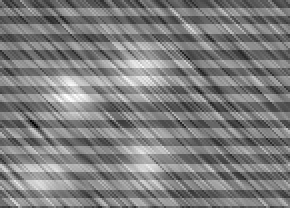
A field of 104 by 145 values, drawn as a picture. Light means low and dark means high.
Stripes running across repeat 12 times from top to bottom. The values follow a bell shape. Four dips sink into the field.
